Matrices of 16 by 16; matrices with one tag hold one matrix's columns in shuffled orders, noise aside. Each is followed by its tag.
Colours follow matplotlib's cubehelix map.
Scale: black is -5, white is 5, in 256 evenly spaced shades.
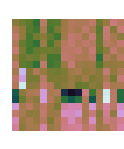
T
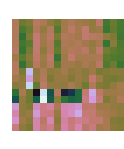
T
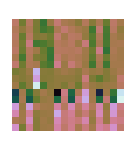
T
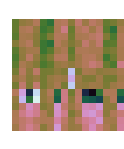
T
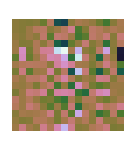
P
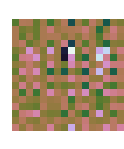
P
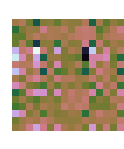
P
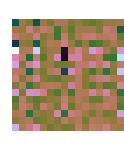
P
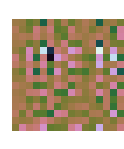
P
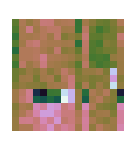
T
